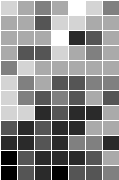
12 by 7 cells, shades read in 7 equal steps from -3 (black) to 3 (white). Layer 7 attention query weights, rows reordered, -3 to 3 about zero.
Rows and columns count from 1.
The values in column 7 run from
-2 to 1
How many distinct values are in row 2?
3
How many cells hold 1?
24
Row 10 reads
-2 -2 -1 -2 0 0 -2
